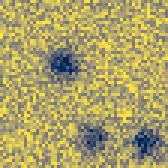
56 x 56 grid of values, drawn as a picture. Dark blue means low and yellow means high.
Overall the values sit about 70% of the way up the scale. There are three dips. No row or column stands out. Neither half mirrors the other.
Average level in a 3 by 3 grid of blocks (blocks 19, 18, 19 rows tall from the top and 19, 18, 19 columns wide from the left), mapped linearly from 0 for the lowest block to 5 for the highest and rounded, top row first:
4 4 5
3 2 5
5 1 0
